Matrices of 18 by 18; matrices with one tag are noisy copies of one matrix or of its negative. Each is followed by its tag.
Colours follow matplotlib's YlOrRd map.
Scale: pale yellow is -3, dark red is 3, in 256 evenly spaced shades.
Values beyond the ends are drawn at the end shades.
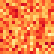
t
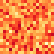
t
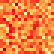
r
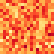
t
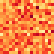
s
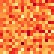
s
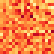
s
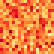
t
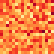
s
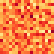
s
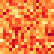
t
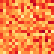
s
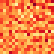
s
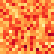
t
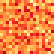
s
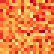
s
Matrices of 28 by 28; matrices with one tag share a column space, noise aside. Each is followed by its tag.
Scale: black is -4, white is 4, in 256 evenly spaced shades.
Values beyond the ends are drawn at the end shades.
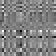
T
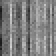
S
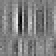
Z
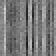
S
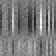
Z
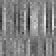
Z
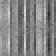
S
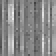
S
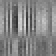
Z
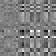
T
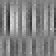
Z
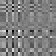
T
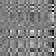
T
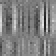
Z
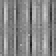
S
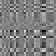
T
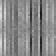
S
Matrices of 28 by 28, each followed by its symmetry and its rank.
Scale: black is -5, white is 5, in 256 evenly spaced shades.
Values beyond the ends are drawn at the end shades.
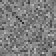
symmetric, full rank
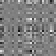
antisymmetric, rank two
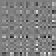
antisymmetric, rank two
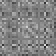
symmetric, rank three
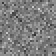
symmetric, full rank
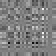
antisymmetric, rank two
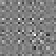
symmetric, rank three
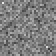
symmetric, full rank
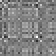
symmetric, rank three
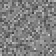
symmetric, full rank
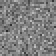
neither, full rank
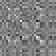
symmetric, rank three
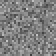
neither, full rank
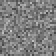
neither, full rank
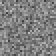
neither, full rank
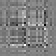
antisymmetric, rank two
